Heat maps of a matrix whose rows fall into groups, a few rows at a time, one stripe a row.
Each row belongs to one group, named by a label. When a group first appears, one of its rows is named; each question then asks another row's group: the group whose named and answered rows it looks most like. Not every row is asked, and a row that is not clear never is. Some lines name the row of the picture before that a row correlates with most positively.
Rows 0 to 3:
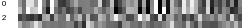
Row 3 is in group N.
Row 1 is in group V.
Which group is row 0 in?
V
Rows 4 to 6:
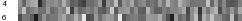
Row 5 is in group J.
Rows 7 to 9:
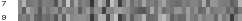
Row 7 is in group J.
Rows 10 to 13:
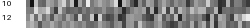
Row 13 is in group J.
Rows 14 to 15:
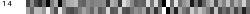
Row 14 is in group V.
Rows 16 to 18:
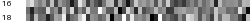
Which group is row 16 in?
J
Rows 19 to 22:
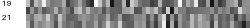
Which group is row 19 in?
N
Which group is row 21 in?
V
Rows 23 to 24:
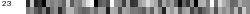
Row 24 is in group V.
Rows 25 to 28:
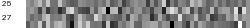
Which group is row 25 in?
V
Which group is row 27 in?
N
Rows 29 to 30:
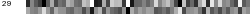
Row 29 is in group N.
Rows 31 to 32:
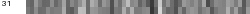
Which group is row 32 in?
N
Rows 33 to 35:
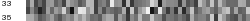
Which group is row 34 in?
N
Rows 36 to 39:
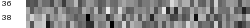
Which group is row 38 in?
J
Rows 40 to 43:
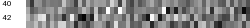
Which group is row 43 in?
J
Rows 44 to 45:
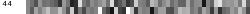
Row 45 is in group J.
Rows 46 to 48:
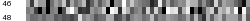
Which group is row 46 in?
N
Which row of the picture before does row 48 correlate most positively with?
44
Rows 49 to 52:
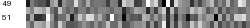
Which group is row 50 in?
V
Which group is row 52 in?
V
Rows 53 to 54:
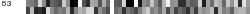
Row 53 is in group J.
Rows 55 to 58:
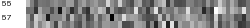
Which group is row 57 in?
N
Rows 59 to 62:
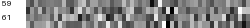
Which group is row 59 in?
N
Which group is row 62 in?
V
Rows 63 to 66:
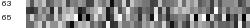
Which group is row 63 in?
N
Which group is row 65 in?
J
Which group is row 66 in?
V
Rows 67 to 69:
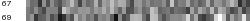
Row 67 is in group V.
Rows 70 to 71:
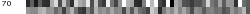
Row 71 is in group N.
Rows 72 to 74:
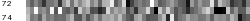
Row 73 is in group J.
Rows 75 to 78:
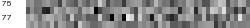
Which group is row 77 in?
J
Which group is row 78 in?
J
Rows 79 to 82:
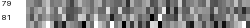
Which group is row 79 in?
N
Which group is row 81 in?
N
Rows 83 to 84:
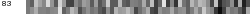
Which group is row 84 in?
J
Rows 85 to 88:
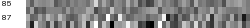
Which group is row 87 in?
V
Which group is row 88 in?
N
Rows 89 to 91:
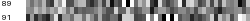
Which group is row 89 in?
N
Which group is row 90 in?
J
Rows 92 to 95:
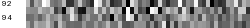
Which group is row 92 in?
N
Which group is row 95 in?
V
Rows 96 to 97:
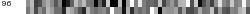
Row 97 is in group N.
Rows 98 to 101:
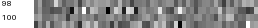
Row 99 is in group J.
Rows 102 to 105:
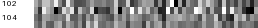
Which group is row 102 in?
V
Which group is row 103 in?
N
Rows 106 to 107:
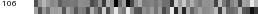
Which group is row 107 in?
V
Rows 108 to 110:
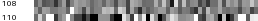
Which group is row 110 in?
J
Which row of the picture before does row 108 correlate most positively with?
106
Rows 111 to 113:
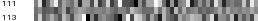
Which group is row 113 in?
J
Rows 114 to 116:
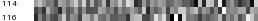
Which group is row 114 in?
J
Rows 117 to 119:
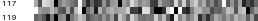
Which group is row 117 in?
N
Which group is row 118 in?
V
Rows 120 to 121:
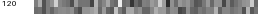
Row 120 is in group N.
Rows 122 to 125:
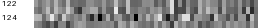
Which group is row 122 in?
V
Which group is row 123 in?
V
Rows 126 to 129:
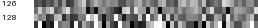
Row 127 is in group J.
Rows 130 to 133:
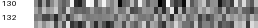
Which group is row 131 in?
V
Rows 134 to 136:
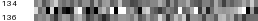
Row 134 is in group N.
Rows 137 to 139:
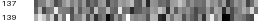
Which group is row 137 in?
J
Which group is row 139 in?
J
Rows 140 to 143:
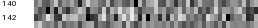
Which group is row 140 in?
N
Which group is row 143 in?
J
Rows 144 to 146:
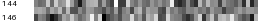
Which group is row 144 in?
V
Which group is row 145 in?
J
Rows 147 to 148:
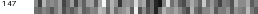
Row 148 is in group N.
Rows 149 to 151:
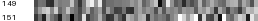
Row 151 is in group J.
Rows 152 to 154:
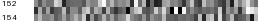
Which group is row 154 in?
J
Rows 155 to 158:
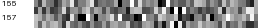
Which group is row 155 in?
N
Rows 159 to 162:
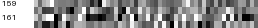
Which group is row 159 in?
N
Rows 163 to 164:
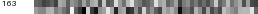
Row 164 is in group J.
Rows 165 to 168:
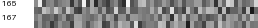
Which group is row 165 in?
J
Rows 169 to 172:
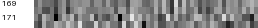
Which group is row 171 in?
N
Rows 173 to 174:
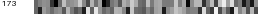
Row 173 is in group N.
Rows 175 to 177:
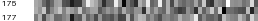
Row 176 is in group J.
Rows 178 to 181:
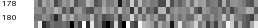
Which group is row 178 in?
N
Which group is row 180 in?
N
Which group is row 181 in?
J
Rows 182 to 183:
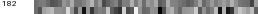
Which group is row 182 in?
N
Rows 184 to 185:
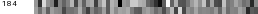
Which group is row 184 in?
N
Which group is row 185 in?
V
